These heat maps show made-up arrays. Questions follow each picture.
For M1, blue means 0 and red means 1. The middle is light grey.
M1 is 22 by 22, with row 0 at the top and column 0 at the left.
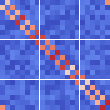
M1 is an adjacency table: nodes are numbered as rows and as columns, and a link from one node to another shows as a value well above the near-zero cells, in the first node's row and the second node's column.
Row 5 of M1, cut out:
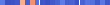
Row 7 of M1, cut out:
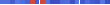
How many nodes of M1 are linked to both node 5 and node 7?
1
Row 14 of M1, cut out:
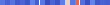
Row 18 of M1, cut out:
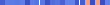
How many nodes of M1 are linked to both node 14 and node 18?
0
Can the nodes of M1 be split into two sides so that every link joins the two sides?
yes
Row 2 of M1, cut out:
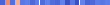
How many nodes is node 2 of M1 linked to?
2
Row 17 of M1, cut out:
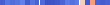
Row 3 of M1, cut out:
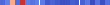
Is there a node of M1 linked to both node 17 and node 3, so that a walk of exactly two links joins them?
no
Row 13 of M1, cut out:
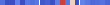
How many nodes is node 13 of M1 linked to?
2
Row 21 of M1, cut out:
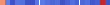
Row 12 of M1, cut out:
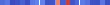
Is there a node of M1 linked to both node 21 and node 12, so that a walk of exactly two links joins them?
no
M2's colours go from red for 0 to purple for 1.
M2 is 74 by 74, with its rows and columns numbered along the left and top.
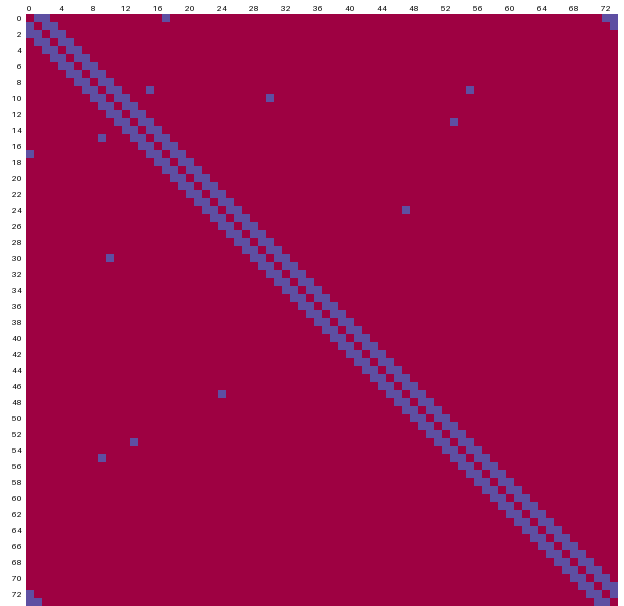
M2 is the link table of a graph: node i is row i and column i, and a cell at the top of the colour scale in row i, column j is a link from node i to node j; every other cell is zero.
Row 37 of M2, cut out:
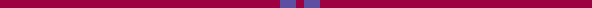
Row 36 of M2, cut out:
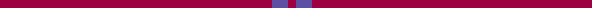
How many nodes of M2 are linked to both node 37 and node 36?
2
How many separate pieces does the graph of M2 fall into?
1
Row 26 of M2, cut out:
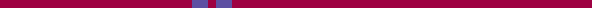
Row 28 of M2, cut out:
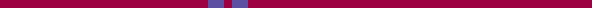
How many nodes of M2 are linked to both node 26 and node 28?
1
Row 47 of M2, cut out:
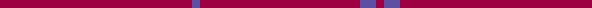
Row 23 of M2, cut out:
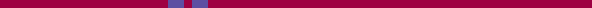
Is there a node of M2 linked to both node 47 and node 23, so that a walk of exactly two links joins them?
yes
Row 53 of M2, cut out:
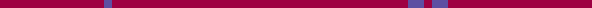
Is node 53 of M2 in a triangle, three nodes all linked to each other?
yes
